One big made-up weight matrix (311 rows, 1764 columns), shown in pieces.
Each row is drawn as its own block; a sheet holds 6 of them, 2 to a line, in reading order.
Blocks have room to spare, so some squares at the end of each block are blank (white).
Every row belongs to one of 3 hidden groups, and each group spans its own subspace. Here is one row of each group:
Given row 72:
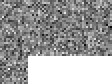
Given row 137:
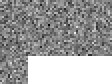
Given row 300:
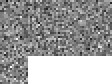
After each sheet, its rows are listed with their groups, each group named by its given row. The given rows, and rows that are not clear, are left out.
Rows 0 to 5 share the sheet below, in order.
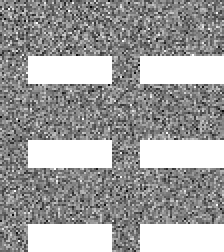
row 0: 300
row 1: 137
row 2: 300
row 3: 72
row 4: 300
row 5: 300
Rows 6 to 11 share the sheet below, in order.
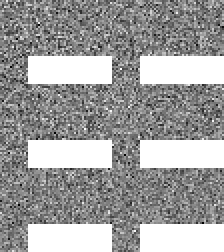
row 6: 300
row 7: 72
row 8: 72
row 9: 137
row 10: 300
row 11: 137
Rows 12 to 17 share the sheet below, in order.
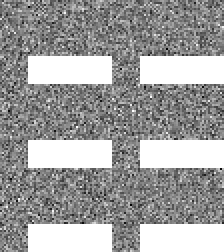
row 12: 72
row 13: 72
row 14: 300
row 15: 72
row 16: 137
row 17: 300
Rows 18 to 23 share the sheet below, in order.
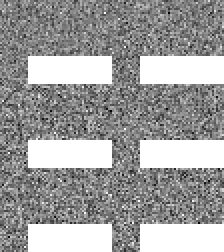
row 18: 137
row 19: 300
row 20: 72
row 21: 137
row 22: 72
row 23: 300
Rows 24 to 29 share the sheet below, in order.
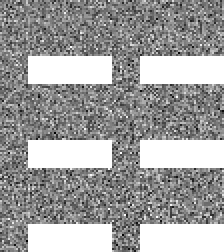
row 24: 300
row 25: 300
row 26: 72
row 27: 72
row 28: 300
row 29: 300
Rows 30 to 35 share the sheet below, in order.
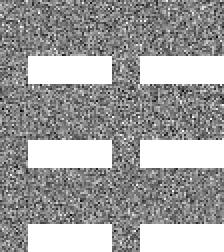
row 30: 72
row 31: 300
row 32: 72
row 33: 300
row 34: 300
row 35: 137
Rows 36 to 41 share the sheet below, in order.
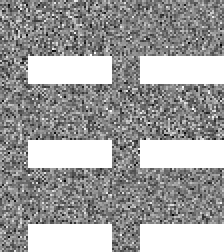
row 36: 137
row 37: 300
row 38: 72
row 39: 137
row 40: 72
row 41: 300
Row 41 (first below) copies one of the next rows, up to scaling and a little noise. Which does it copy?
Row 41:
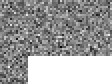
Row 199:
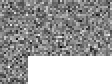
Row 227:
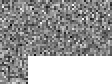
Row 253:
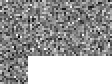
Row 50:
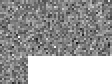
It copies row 199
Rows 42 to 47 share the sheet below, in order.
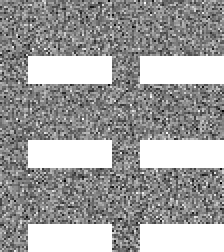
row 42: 300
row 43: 72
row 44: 300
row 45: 72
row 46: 72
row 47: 300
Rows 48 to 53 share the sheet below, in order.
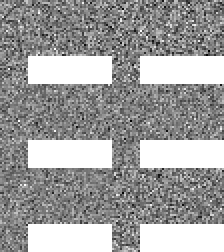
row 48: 72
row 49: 137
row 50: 300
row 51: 300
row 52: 137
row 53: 300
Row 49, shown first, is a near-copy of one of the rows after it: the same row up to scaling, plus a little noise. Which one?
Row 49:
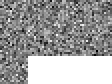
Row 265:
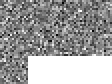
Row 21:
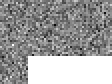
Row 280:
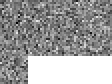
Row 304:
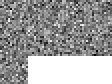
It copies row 304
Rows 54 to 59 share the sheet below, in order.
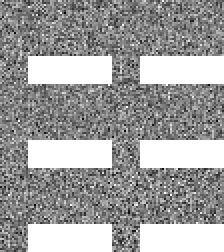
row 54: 72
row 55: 300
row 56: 300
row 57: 300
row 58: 300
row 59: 137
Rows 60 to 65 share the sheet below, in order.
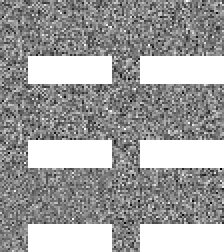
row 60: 72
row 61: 137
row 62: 72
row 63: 137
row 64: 300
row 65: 300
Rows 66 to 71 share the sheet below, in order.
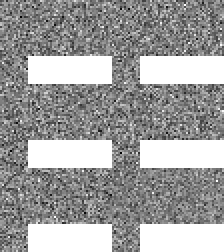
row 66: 137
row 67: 300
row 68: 300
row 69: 72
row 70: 72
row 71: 137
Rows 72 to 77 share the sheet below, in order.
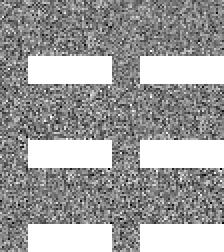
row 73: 137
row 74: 137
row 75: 72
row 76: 300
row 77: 300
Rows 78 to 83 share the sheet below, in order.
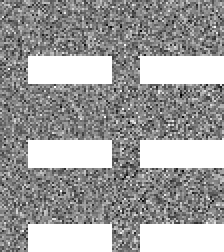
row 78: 72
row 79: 137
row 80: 137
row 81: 300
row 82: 137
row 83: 137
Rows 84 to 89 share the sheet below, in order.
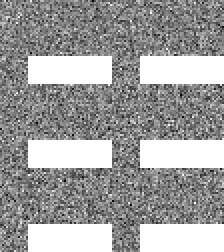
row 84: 137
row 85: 72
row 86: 300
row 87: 300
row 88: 72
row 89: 300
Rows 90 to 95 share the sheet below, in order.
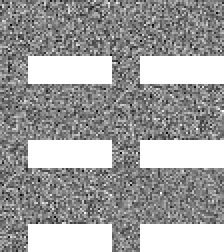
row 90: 300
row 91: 137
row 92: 137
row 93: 72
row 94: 72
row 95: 137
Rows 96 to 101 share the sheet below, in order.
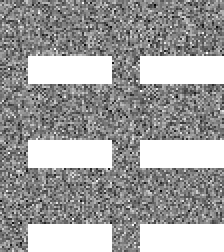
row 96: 72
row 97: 137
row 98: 72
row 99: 72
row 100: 300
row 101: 300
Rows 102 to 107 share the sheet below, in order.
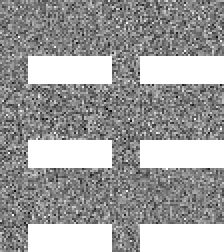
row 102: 300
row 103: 300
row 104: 72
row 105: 300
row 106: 300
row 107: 300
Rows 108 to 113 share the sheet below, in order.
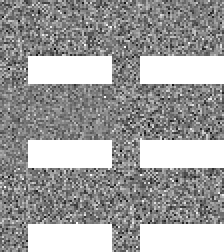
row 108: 72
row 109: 300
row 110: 137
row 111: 300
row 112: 300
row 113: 72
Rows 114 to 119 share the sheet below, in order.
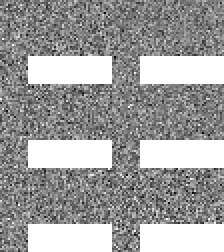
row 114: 137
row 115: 137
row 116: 72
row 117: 137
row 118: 300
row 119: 137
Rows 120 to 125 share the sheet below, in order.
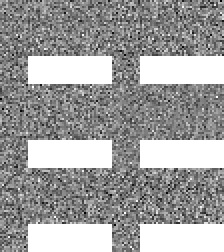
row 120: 300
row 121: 300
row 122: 72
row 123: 137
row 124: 72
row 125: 137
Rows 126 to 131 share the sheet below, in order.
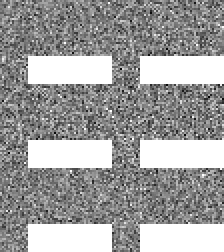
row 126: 137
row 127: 72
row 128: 72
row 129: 300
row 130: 137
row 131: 300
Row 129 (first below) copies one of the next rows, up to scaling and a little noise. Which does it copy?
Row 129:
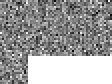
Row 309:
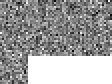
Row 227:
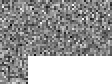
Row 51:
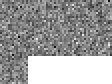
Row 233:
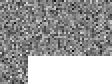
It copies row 309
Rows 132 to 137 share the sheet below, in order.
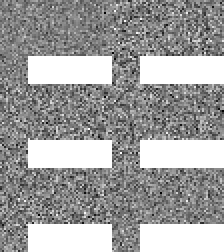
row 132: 137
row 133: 137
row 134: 137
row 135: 72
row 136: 137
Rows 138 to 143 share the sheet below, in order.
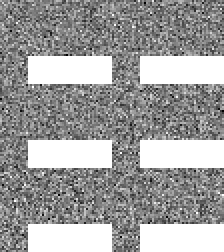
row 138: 137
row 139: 72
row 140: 72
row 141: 72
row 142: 137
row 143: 72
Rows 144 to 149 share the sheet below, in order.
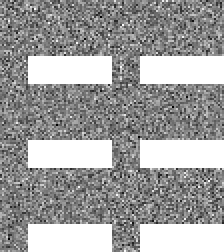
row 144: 300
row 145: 300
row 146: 300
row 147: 137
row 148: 300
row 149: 300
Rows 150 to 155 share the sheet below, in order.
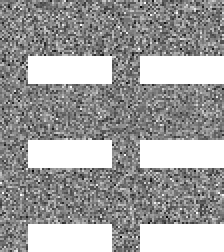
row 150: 137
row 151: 72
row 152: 137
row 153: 137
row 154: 72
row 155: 72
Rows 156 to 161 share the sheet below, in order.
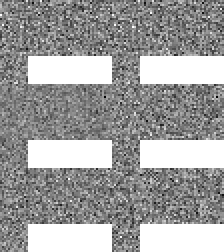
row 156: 72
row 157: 72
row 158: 137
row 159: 137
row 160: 300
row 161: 72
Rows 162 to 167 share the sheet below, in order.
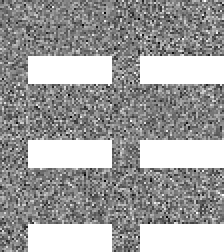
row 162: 137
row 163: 137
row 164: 300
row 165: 300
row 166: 137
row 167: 72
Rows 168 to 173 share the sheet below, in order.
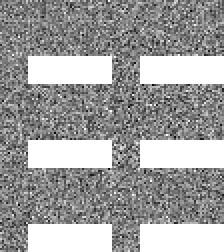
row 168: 300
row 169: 137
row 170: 72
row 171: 137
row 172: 300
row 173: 72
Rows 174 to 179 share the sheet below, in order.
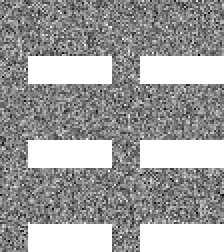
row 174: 72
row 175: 300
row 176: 137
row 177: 137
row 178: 137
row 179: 72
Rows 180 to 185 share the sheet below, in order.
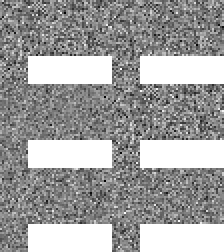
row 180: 72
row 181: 72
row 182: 137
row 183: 72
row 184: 137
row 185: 137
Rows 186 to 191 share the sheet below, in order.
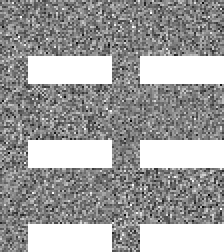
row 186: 300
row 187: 72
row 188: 72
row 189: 300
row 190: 137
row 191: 300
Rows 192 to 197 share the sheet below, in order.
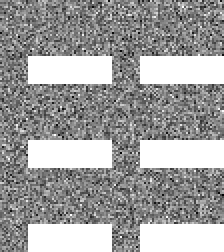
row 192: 300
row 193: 300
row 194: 137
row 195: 72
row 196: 300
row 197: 72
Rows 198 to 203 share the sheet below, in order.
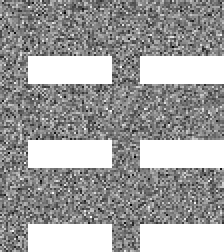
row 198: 72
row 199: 300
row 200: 72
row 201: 137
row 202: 137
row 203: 300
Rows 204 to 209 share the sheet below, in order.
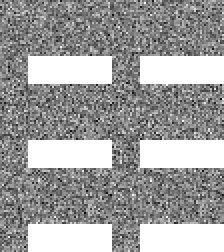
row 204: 300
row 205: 72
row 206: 300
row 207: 300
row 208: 72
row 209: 72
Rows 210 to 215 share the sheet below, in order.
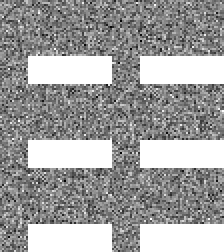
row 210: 72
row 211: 137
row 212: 300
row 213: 72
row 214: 72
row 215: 137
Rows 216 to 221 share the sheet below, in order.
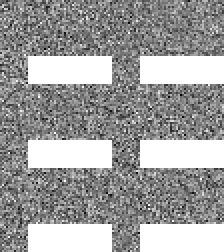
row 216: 300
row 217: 137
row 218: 72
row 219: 300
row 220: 72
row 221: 137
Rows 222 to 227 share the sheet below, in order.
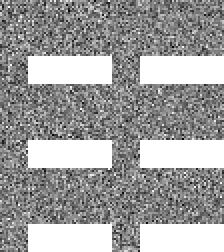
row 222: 300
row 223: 300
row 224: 137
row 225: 137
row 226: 300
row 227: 300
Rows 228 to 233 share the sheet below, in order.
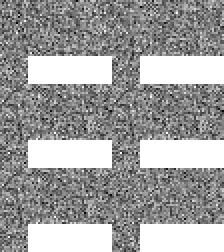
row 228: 137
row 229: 72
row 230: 72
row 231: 72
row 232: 72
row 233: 300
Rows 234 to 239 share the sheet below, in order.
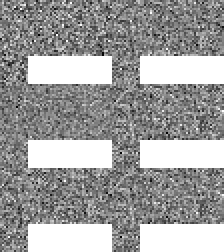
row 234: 137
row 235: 72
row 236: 137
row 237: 72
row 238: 72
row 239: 72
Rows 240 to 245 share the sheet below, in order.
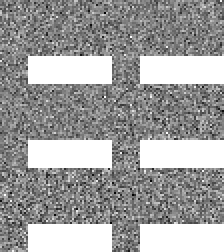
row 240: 137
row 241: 300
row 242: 137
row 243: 72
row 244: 300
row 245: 72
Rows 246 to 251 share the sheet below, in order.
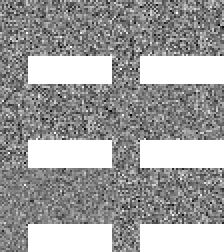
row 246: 300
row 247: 72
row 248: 72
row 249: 137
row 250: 137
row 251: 300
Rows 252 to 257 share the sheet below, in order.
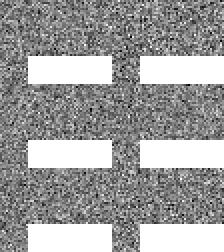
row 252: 72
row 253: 300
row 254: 137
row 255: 137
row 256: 137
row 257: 300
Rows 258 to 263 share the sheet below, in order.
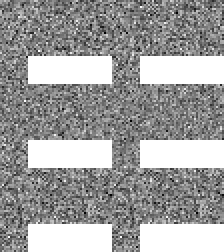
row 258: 137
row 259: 72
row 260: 137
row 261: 300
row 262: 72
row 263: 72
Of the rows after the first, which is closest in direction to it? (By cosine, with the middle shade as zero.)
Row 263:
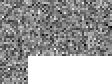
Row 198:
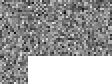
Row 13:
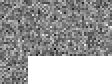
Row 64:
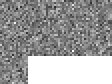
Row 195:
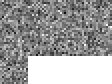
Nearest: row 64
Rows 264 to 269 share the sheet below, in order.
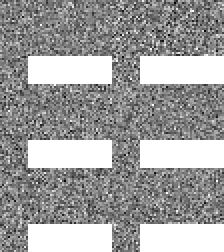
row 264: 137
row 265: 137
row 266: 300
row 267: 137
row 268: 72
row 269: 137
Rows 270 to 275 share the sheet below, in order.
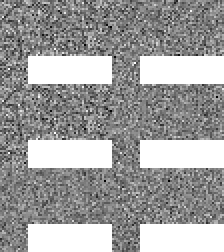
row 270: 72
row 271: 137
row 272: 72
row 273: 137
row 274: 137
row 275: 300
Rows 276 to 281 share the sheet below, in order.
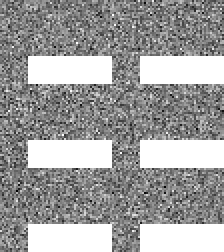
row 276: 300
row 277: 72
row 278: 300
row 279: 72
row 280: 137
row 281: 137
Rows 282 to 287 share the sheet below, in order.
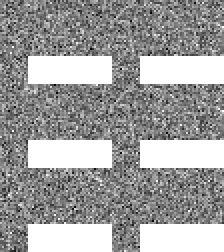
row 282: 300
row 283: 72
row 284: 300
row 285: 72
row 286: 300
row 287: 300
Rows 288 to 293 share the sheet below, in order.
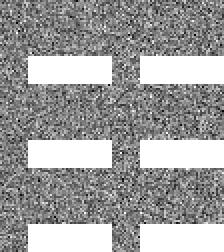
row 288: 137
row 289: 300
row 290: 300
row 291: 72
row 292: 72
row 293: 137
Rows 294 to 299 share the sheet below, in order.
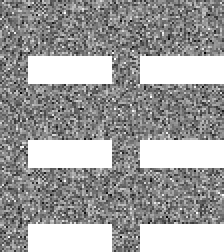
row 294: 72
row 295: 137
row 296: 137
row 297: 72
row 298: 72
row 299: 72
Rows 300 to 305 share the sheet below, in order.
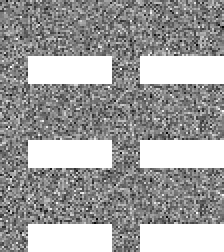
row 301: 72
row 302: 137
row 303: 72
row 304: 137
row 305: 72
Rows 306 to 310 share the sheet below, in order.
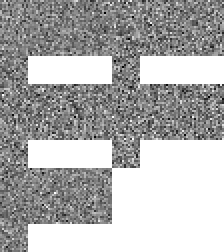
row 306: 137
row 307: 300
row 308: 137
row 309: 300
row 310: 137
